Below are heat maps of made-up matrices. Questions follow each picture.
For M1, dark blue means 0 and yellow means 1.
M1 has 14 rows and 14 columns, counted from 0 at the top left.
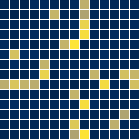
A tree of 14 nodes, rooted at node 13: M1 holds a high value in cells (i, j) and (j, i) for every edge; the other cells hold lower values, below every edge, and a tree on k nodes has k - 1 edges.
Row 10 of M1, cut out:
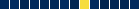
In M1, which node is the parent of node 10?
8
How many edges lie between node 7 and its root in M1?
1
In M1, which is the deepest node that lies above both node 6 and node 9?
7
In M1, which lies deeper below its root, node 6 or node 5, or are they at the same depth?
the same depth
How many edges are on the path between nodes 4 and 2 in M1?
4
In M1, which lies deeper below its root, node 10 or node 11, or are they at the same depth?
node 11
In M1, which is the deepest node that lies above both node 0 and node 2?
8
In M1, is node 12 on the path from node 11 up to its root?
yes
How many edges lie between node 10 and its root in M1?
2
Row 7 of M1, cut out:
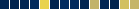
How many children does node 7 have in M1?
3
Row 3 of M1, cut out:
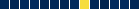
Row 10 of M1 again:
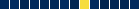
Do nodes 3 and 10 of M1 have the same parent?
yes
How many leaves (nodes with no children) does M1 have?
8
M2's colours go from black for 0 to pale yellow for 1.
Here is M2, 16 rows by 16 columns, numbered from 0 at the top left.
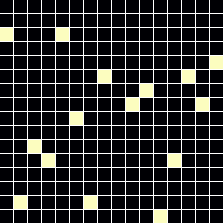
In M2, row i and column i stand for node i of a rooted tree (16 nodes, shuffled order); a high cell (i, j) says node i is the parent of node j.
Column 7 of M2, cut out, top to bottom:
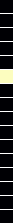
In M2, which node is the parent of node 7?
5
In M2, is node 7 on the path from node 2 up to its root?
yes
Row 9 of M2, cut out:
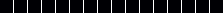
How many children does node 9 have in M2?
0
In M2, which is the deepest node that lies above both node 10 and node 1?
14
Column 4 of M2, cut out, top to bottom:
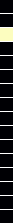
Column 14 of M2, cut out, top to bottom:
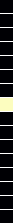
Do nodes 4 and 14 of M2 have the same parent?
no
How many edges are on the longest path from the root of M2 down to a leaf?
10
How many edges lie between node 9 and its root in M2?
3
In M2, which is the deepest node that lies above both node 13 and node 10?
5
